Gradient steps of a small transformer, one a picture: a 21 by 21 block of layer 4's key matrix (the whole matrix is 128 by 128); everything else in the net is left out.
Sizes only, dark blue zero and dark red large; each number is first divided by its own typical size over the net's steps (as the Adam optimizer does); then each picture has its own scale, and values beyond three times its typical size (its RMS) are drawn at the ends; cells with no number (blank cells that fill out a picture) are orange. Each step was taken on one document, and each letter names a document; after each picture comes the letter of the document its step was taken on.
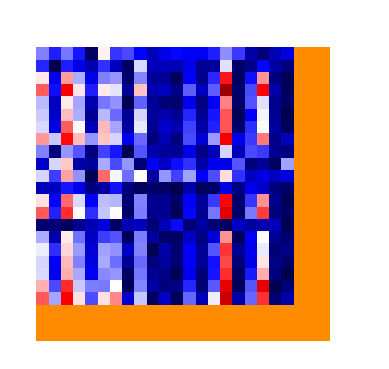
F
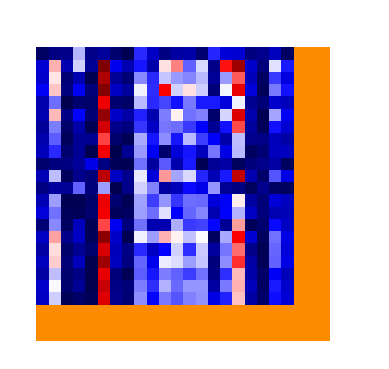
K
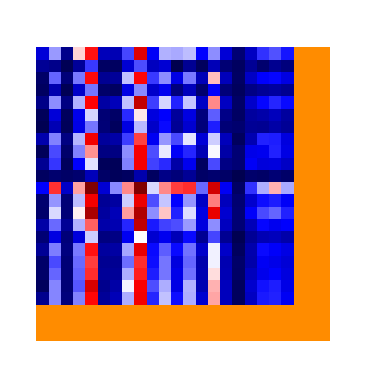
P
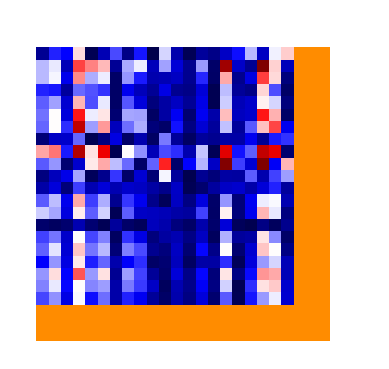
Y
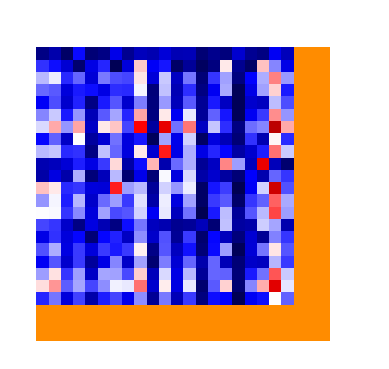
Y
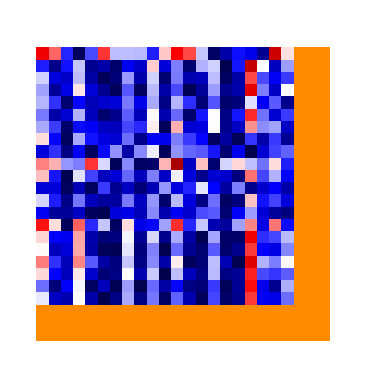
K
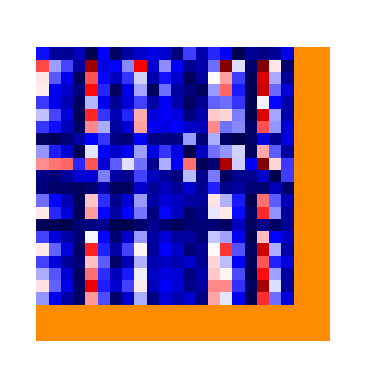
Y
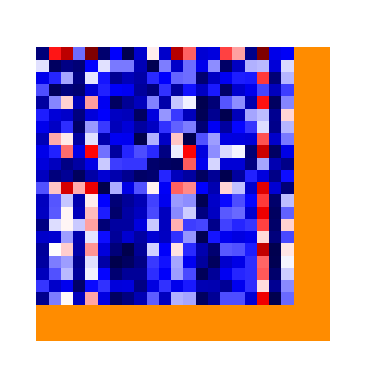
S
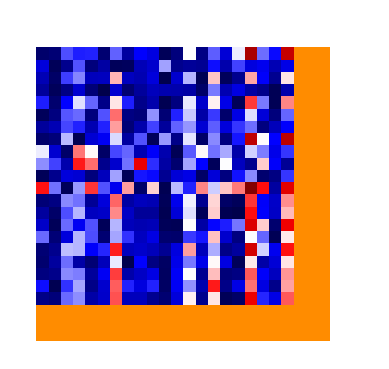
S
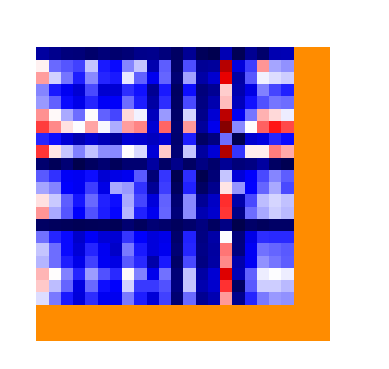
Y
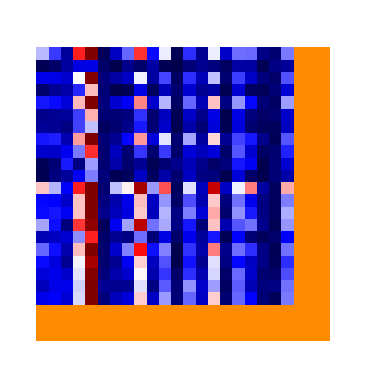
P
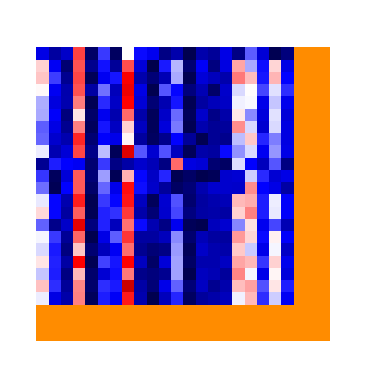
K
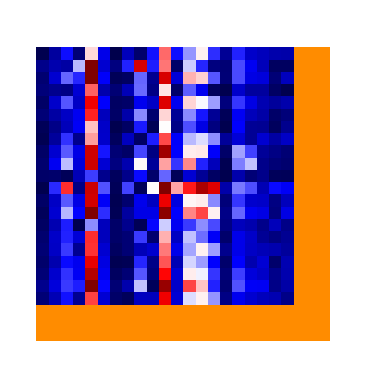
P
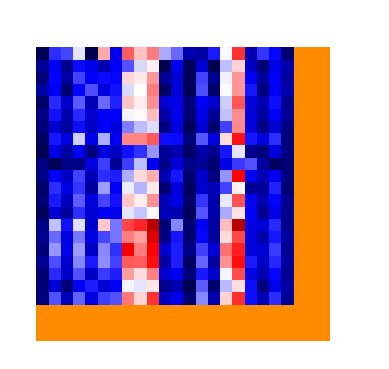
K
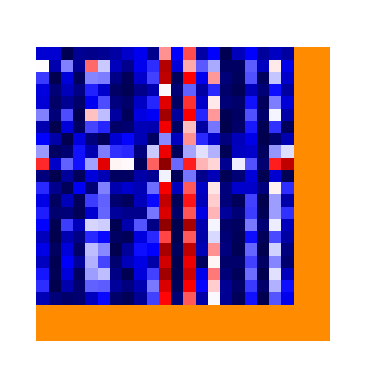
S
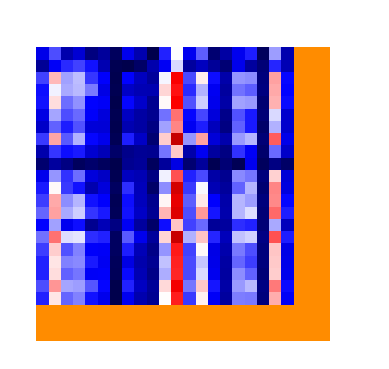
K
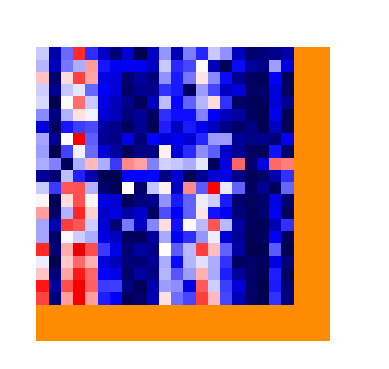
S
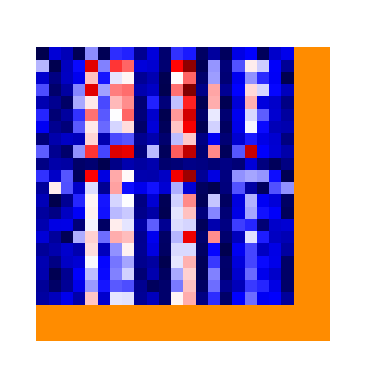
F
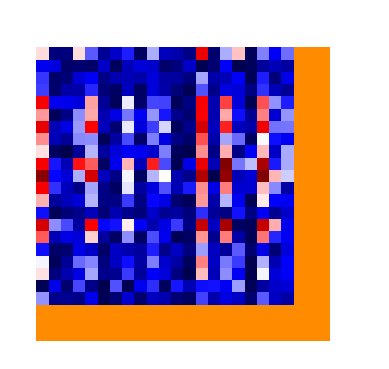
Y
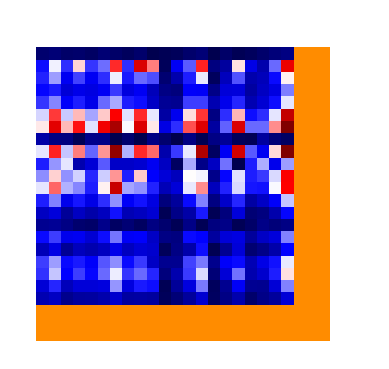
Y
